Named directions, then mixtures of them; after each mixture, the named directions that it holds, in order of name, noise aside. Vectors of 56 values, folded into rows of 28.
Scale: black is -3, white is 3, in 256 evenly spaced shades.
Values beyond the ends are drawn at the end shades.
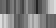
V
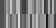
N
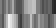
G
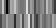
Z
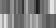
V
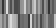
G, N, Z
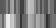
G, N, V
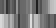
V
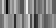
Z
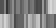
V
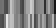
G, N, Z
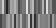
Z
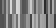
N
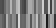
N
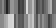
G, V, Z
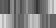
V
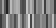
N, Z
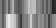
G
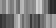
V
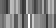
N, V, Z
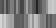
V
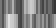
G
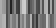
N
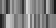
G, N, Z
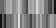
N, V
